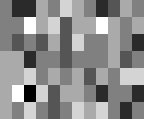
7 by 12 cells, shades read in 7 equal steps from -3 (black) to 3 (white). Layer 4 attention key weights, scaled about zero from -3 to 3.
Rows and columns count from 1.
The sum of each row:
-2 12 -1 -1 10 0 5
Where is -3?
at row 6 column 3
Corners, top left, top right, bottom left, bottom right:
0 0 1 0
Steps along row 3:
down up down up down up down same up down down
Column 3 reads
-2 3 0 -2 2 -3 2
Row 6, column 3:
-3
